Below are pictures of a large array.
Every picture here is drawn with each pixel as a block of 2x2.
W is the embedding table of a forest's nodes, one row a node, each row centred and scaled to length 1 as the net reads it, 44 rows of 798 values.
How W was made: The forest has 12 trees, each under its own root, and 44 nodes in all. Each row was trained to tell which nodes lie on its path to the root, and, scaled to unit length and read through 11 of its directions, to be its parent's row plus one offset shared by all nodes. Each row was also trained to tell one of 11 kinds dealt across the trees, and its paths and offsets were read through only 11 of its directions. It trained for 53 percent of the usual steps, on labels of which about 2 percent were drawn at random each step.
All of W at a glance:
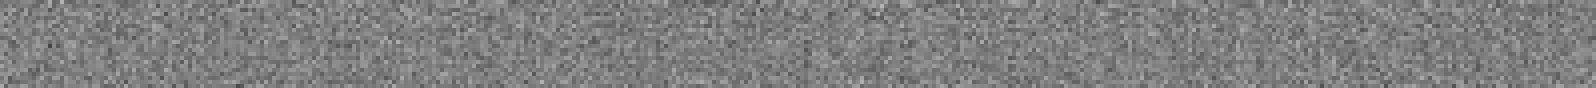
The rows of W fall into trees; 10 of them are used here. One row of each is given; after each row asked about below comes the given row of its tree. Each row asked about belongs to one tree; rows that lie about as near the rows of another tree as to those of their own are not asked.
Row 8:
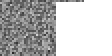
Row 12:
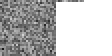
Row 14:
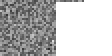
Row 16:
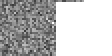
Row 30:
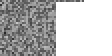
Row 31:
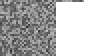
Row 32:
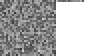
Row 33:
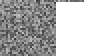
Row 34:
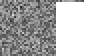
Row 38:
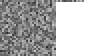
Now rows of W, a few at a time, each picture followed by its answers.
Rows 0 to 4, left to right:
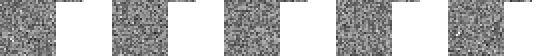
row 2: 16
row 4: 33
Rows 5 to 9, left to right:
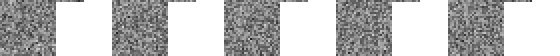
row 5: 34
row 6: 34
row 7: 12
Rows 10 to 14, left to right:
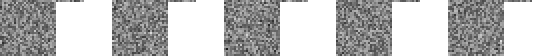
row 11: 32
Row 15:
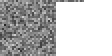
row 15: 33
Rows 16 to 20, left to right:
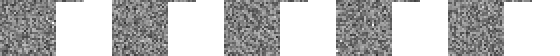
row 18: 14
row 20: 30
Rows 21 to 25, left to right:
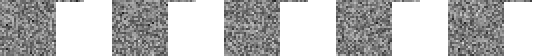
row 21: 30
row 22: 38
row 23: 30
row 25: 34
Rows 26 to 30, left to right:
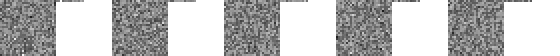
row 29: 33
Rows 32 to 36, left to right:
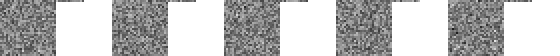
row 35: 38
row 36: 33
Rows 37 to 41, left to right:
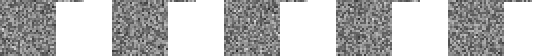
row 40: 30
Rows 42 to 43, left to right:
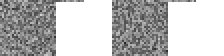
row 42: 34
